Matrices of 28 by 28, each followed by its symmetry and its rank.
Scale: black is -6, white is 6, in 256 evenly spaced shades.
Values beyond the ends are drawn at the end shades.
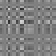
symmetric, rank one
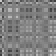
symmetric, rank two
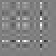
symmetric, rank one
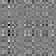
neither, rank two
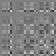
symmetric, rank two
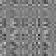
neither, rank two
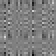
neither, rank two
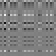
neither, rank one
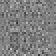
neither, rank five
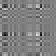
neither, rank one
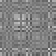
symmetric, rank two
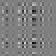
neither, rank one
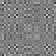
symmetric, rank two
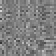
neither, rank five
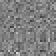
neither, rank five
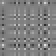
symmetric, rank one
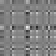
symmetric, rank one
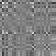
symmetric, rank two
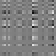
neither, rank one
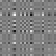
symmetric, rank one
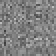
neither, rank five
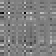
neither, rank two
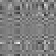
neither, rank two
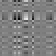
neither, rank one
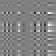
neither, rank one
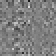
neither, rank five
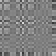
symmetric, rank two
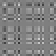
symmetric, rank one
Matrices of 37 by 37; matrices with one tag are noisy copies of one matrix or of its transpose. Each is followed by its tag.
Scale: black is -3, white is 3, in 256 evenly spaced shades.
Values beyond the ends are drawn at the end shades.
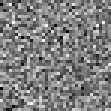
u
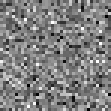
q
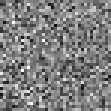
u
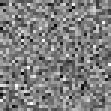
u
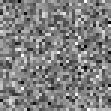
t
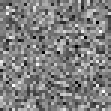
q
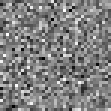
u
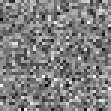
t
